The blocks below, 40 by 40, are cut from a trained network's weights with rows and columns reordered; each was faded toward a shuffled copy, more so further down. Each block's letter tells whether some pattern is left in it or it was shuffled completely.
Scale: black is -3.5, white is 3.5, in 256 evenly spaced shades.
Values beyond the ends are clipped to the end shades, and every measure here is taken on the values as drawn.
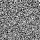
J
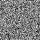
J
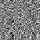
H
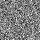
J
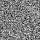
J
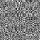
H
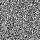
J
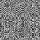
H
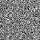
H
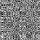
H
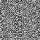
H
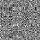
H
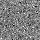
J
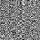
H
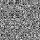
H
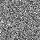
J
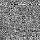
H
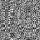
H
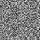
H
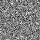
J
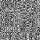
H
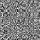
H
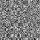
H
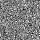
J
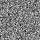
J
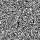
J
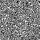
J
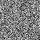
J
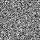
J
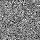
J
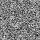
J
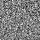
J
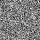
J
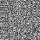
H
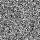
J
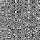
H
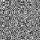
H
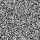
J
